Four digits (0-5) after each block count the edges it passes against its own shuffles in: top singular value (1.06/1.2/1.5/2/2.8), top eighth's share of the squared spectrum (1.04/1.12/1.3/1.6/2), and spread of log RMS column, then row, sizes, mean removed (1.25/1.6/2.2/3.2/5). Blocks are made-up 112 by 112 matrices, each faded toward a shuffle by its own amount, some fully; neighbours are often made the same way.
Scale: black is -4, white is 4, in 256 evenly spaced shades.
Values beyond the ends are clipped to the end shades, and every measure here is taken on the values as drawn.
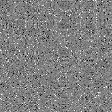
4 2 1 1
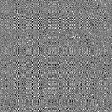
5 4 4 3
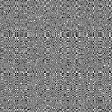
5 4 4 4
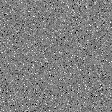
3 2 0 0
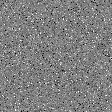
1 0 0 0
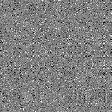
4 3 2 2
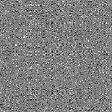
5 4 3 3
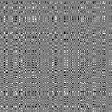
5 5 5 4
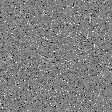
2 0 0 0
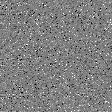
3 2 0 1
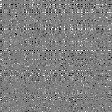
5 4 3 3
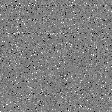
3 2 1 1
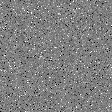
2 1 0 0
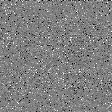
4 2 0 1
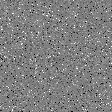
2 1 0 0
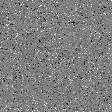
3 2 0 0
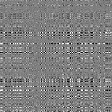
5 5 4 4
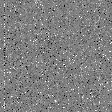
2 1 1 0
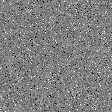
0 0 0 0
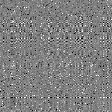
5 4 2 3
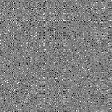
5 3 2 2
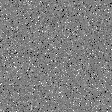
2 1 0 0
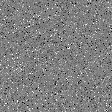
0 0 0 0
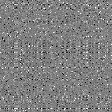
5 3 2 2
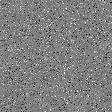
0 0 0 0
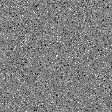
2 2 1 0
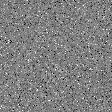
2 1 0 0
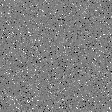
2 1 0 0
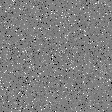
0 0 0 0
